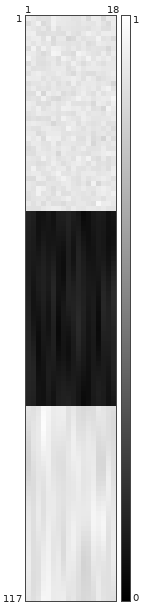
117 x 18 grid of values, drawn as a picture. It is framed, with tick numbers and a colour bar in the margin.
The table splits into 3 rows of 1 panel. Panel 1,1: very high, fine-grained, faint in contrast. Panel 2,1: very low, streaked downward, faint in contrast. Panel 3,1: very high, streaked downward, faint in contrast.
